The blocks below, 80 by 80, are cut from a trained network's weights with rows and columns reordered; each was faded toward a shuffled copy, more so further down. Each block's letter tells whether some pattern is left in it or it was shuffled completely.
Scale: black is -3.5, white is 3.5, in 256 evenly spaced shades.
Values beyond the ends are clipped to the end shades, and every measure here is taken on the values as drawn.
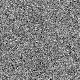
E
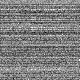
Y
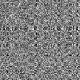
Y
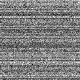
Y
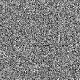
Y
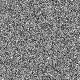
E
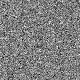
E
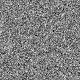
E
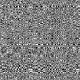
Y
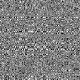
Y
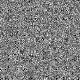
Y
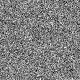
E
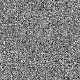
Y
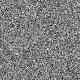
E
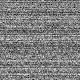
Y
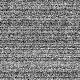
Y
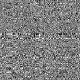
Y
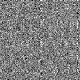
Y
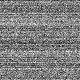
Y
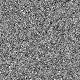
E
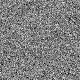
E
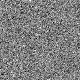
E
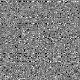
Y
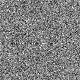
Y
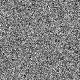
E
